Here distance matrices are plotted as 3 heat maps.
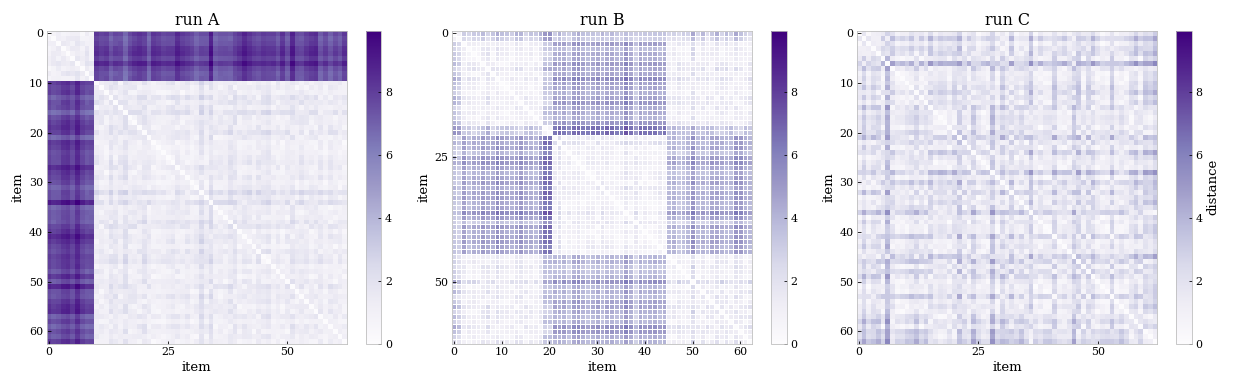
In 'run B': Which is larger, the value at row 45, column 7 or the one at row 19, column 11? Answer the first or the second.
the second
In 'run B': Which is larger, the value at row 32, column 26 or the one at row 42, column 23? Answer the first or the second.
the first
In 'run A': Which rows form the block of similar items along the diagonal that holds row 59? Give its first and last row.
10 to 62
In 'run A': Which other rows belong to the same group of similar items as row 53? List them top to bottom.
10, 11, 12, 13, 14, 15, 16, 17, 18, 19, 20, 21, 22, 23, 24, 25, 26, 27, 28, 29, 30, 31, 32, 33, 34, 35, 36, 37, 38, 39, 40, 41, 42, 43, 44, 45, 46, 47, 48, 49, 50, 51, 52, 54, 55, 56, 57, 58, 59, 60, 61, 62
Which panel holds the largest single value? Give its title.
run A
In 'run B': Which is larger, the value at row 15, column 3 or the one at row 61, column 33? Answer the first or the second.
the second
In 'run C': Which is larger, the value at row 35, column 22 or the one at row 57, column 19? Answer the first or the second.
the second
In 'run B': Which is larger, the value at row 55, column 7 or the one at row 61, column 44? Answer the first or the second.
the second
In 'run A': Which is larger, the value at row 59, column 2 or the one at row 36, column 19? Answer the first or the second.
the first
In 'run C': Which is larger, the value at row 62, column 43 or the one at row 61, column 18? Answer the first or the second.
the first
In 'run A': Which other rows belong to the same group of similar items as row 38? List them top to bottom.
10, 11, 12, 13, 14, 15, 16, 17, 18, 19, 20, 21, 22, 23, 24, 25, 26, 27, 28, 29, 30, 31, 32, 33, 34, 35, 36, 37, 39, 40, 41, 42, 43, 44, 45, 46, 47, 48, 49, 50, 51, 52, 53, 54, 55, 56, 57, 58, 59, 60, 61, 62
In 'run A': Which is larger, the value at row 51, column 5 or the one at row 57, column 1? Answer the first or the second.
the first
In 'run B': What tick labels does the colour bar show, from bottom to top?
0, 2, 4, 6, 8
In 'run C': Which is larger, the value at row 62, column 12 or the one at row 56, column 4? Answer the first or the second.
the first
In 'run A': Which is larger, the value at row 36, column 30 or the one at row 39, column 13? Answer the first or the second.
the second
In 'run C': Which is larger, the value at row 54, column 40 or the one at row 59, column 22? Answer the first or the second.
the second
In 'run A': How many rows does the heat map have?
63
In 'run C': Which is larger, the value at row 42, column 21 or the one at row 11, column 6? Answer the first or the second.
the second
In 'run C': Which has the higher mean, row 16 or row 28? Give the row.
28
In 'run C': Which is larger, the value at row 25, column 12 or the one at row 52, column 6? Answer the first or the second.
the second
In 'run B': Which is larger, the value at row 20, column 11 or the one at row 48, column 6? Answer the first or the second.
the first
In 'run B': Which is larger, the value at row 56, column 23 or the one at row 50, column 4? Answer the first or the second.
the first
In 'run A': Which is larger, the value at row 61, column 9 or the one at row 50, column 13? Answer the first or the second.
the first
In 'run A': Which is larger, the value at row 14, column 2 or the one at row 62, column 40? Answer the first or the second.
the first
